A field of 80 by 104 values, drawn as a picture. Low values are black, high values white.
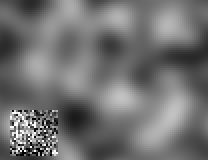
Odd patch: rougher, in the bottom left. Slope: none. Mirror symmetry: none. Roughest part: bottom left. Ninth with the lowest average: bottom middle.
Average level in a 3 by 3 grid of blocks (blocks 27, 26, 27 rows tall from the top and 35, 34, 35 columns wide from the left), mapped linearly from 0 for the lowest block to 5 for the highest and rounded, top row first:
2 4 3 / 3 5 1 / 3 0 5
